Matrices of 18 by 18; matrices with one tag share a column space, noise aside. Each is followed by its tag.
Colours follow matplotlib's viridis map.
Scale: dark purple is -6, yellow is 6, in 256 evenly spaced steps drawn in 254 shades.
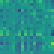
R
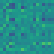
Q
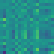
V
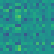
Q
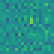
Q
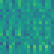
R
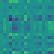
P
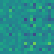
Q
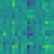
R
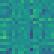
V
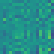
V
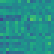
P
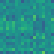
P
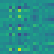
Q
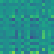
V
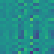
V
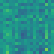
V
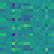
Q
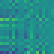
V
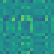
P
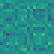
Q
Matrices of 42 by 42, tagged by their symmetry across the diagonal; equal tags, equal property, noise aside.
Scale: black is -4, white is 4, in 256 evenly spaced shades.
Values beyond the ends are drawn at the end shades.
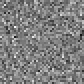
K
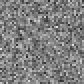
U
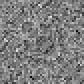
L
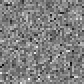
K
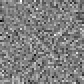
U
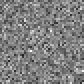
L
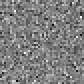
U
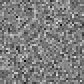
L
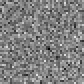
L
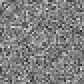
L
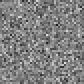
K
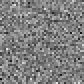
K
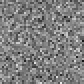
U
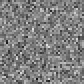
K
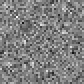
L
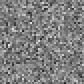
U
